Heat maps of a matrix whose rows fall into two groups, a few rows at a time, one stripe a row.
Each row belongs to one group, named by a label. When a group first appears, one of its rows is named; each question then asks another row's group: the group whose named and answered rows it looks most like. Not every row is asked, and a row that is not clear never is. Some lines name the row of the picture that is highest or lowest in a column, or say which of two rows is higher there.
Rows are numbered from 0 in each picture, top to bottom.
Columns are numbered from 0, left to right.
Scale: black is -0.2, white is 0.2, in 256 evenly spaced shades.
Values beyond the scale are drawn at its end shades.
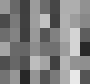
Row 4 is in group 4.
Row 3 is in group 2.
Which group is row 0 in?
4
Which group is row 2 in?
2
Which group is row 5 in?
2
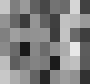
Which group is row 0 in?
2
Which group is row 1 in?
4
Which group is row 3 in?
2
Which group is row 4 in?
4
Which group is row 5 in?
2
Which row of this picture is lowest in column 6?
0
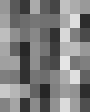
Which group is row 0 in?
4
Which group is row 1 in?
2
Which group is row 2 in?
4
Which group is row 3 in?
4
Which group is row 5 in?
2
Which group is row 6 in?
2
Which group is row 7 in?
2
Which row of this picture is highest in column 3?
0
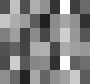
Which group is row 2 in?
2
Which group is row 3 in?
4
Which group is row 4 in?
4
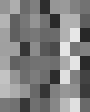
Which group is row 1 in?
4
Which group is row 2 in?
2
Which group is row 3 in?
4
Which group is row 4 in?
2
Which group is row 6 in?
2
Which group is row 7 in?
2
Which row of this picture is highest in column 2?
6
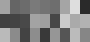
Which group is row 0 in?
2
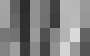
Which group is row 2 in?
2
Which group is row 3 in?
2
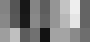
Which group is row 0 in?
2
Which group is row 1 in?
2
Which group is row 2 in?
2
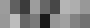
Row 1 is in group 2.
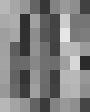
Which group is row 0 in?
2
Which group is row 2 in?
4
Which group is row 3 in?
4
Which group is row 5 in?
4
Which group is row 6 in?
4
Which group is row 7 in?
2
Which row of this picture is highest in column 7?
4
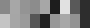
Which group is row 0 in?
4
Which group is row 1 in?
2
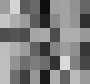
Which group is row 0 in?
2
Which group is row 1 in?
2
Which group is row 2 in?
4
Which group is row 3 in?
2
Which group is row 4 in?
4
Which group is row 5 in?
2
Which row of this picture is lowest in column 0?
2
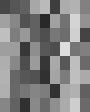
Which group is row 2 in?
2
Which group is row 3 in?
4
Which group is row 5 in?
2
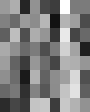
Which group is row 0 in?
4
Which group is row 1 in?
4
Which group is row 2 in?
4
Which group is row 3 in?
2
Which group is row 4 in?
4
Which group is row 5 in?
2
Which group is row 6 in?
2
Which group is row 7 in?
4
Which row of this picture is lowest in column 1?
7
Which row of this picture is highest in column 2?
1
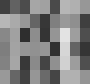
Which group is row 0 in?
4
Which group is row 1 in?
2
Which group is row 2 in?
2
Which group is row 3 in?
4
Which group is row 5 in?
4
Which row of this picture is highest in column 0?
1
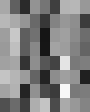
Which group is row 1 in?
2
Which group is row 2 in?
2
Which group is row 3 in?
2
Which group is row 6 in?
4
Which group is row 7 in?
4
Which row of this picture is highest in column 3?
7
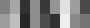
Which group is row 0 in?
2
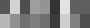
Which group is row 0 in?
4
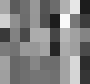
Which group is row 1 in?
4
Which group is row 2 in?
4
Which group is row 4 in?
2
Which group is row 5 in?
2
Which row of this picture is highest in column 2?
3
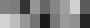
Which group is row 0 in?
2
